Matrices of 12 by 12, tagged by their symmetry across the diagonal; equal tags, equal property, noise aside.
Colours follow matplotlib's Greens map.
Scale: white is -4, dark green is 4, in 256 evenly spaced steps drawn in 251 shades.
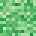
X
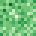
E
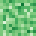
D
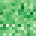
X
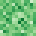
E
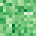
D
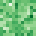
X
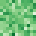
D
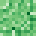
E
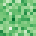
X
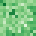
E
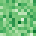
D
